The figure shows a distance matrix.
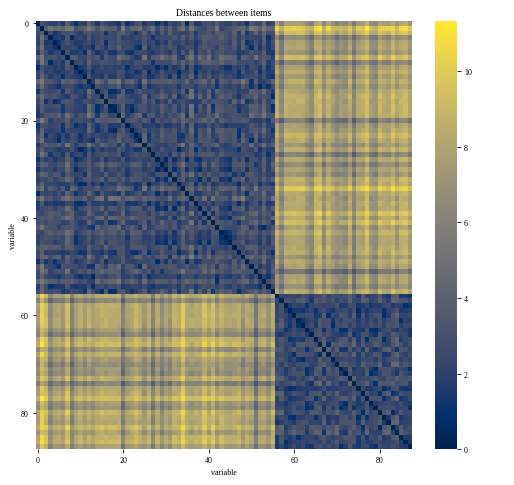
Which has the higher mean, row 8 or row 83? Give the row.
83
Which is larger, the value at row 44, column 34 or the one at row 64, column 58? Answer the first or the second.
the first
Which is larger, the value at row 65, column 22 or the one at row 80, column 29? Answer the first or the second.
the first
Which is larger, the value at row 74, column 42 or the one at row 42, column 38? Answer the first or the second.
the first
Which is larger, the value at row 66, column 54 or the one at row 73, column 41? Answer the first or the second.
the second
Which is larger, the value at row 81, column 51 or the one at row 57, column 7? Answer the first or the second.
the second
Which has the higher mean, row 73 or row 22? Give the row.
73
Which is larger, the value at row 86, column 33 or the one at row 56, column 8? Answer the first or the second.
the first
